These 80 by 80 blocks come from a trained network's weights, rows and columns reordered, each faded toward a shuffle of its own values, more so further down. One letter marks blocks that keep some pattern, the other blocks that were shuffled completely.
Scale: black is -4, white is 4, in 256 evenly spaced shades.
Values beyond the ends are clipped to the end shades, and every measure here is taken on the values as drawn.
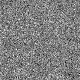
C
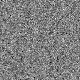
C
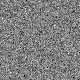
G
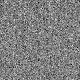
C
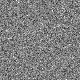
G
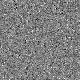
G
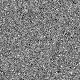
G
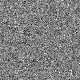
C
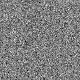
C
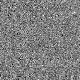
C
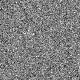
G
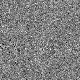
C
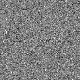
C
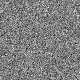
G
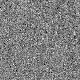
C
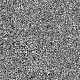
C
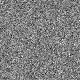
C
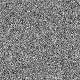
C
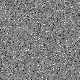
G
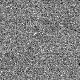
C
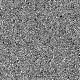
C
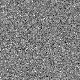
G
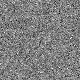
G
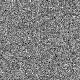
C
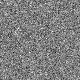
G
